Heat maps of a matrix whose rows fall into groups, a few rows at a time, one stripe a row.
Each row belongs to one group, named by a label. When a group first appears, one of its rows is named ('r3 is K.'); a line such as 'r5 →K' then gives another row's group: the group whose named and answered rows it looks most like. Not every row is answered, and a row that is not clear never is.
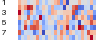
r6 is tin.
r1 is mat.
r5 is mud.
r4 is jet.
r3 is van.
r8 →mud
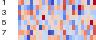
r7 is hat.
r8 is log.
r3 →van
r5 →mud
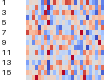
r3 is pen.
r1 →pen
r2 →jet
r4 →mud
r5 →jet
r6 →hat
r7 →van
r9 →mud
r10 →log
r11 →jet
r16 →van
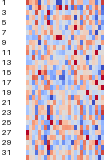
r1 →hat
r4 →pen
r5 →jet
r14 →mat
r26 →pen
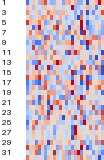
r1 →mud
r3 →log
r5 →van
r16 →van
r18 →mud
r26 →tin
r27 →tin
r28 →tin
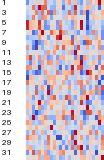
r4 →mud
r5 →van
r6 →van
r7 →log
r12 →mat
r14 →hat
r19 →jet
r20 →pen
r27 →tin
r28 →hat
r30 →hat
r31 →pen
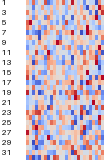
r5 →mat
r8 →hat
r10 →mud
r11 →jet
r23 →van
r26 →van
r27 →van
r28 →jet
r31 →tin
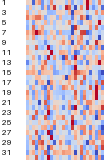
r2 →pen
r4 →van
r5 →mud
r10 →jet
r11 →log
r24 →pen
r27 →jet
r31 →pen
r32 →jet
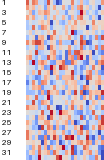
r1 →hat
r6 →mud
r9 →van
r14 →log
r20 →jet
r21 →mud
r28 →pen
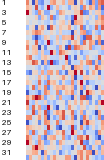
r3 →van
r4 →tin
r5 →tin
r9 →jet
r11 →log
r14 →tin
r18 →pen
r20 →van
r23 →pen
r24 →mat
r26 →hat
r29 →van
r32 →pen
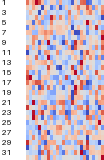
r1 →van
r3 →hat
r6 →tin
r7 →log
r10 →tin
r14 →hat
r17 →van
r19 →tin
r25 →mud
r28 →mud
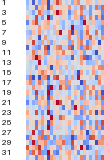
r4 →jet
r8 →hat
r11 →pen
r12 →van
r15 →log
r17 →mat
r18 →log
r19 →jet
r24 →log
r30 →van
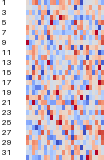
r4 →log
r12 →mud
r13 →jet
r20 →van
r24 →log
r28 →tin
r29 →hat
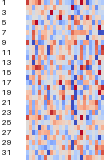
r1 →van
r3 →log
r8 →mud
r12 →pen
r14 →van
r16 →pen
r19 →mat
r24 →van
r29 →tin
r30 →tin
